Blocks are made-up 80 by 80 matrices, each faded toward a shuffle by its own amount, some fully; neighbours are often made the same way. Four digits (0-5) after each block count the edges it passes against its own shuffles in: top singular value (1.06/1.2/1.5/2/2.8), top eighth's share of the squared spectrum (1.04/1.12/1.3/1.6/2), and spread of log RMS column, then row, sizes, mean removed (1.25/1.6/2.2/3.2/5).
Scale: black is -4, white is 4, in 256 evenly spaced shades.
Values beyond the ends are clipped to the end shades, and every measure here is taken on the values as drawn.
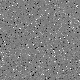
0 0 0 0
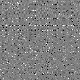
4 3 1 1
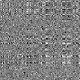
5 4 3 3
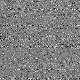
2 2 0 3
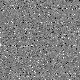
1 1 0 2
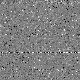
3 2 0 2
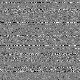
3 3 0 4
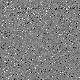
1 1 0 1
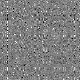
4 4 2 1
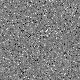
0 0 0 0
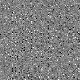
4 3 2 1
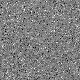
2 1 0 0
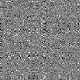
4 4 2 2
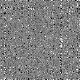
2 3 3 2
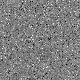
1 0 0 0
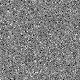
3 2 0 0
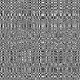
5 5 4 4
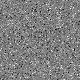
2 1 0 0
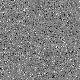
2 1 0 0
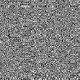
4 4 2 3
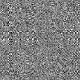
4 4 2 2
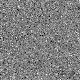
2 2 0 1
